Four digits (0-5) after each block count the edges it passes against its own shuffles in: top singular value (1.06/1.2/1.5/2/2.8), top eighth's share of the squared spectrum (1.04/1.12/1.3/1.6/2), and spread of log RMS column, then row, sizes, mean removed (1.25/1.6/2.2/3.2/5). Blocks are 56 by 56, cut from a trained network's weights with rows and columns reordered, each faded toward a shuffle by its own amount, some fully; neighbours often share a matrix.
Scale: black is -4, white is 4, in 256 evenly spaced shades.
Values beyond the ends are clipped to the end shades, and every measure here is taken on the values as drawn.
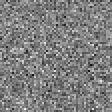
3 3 1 1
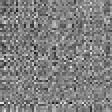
4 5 2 2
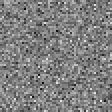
1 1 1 0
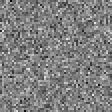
1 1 0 0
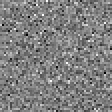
2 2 0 0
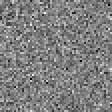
1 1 0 0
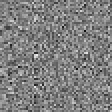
4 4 2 0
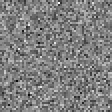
0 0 0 0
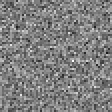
1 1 0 0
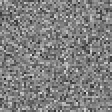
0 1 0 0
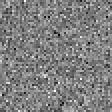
2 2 0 0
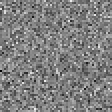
2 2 0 0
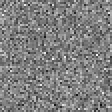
2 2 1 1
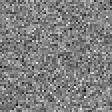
1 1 0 0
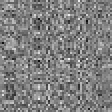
4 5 3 2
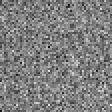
3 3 1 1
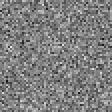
1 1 0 0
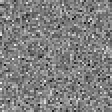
0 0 0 0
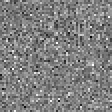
2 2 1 0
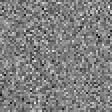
3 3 2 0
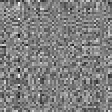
4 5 3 2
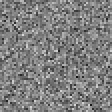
0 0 0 0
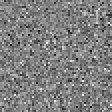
0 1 0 0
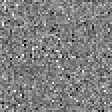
1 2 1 0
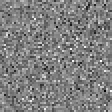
1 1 0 0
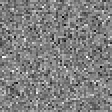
0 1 0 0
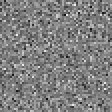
2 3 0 1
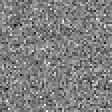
2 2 0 0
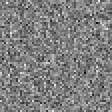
3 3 1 0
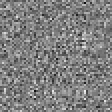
3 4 2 1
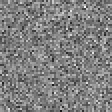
2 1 0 0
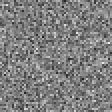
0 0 0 0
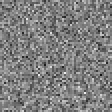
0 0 0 0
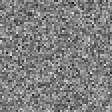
0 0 0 0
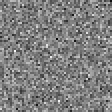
1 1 0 0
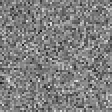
0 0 0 0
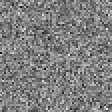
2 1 0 0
